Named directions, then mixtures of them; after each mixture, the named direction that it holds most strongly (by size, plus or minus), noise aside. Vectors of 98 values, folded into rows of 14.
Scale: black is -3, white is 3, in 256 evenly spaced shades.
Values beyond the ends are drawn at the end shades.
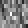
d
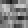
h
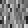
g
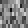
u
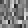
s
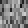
u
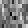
d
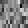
u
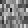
g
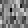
u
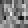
d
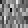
g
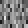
g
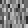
g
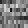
h
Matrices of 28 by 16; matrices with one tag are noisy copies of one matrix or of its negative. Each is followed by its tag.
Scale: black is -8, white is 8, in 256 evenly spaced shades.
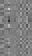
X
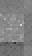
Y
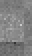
Y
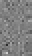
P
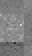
Y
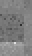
Y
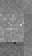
Y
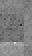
Y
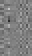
X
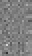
P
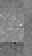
Y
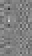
X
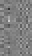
X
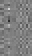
X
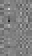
X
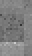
Y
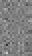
P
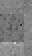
Y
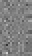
P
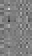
X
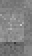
Y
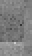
Y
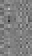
X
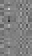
X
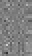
P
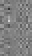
X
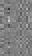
X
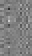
X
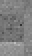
Y
